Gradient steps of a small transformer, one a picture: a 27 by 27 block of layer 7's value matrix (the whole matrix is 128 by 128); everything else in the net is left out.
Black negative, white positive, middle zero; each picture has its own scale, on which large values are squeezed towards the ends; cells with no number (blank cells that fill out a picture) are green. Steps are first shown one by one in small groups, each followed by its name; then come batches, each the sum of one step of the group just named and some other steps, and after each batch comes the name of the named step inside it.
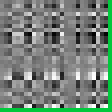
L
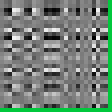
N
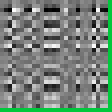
N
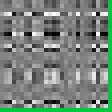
L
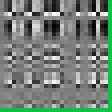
L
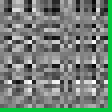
N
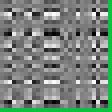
N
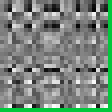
L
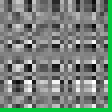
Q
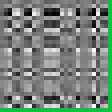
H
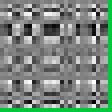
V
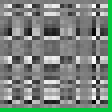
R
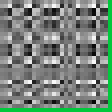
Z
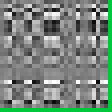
Z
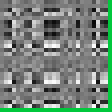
H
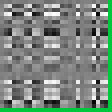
R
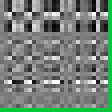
Q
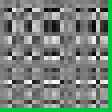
Z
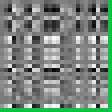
H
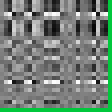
Q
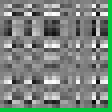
R
